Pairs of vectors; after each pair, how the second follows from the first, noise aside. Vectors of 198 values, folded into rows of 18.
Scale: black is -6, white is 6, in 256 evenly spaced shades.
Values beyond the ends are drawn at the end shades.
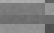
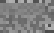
sign-scrambled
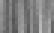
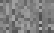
sign-scrambled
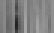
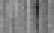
reversed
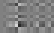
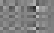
reversed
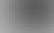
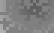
partly zeroed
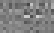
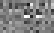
scaled up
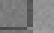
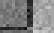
scaled up
